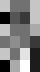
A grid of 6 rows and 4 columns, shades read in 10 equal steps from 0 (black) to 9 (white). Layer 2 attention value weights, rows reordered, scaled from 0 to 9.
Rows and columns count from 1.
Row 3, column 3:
4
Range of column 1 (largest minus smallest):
7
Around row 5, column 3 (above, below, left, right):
4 9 4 1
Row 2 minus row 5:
-7 -1 -6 6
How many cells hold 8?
1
